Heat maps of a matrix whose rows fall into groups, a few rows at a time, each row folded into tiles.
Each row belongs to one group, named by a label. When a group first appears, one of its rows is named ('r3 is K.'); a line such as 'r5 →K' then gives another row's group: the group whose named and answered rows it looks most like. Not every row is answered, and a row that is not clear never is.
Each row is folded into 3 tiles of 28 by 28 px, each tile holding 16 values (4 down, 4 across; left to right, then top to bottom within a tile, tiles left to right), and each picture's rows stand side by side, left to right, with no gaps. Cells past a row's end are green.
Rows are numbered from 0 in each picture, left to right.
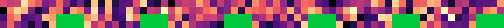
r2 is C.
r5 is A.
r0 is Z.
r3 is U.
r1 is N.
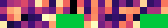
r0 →Z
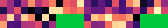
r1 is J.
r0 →J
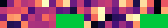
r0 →Z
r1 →Z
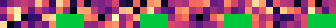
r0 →Z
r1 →C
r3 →U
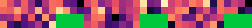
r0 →U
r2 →C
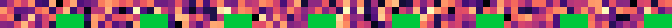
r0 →C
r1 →Z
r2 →J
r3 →A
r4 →N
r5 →N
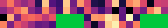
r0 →A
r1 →J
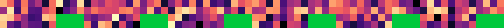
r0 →N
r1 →C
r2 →N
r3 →N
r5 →N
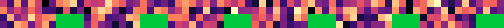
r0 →C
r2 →C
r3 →N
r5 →A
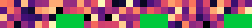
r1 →A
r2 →N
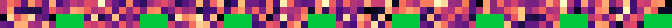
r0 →J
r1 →A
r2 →J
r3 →C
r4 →J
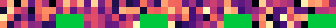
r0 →N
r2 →U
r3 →C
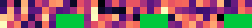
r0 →N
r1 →J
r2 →J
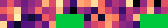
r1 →A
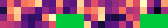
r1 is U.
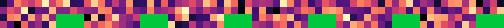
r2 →Z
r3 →J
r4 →C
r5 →J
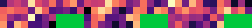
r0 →C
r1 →Z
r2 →U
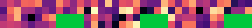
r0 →Z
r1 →N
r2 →N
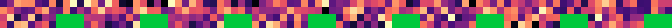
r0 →C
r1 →U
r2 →U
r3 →C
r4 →Z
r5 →A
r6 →C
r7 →A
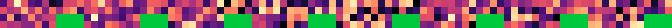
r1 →A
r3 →N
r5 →C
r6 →J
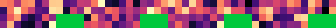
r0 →U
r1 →A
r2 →U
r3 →Z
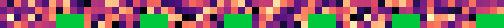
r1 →C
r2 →C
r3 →Z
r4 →C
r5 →J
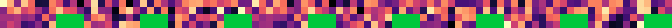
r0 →U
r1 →N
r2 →Z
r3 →U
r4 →C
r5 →N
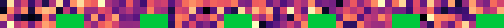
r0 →N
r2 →Z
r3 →U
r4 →Z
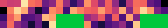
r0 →Z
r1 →U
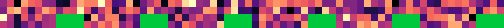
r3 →Z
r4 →J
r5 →J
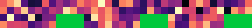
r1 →A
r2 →N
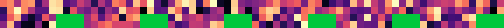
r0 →U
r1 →C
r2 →A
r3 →Z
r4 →C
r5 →Z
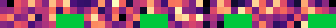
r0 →C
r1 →C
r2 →J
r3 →U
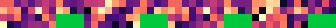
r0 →U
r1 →Z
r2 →U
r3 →A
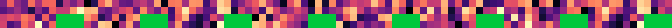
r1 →C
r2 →U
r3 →A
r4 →Z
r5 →N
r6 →A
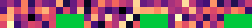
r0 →N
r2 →A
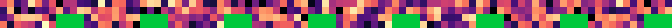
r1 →C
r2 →U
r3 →J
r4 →Z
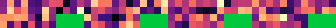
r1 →N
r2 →J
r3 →J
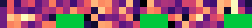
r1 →A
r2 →C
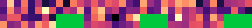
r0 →N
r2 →A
